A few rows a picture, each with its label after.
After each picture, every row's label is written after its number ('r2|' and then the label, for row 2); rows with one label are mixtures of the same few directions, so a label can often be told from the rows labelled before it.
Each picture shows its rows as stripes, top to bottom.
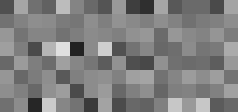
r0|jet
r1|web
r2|jet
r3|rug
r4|jet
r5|jet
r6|rug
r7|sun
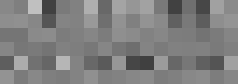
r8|sun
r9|sun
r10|web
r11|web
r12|jet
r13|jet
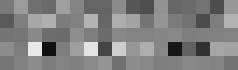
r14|jet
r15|web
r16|rug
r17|sun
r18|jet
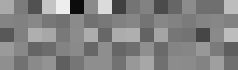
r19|rug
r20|rug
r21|web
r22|web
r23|jet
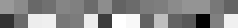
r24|web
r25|web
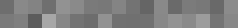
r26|jet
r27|sun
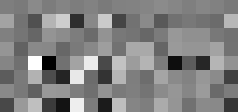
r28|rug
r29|rug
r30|sun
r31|jet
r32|sun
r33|rug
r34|sun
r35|rug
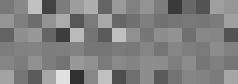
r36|sun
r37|rug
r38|rug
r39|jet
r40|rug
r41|rug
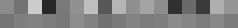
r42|sun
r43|rug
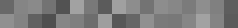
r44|rug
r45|web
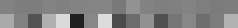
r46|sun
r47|rug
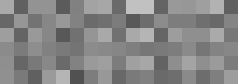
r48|jet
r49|jet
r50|jet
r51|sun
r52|jet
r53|rug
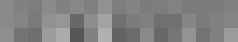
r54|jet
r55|rug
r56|rug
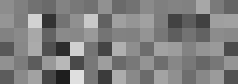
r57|web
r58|sun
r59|sun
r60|rug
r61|rug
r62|rug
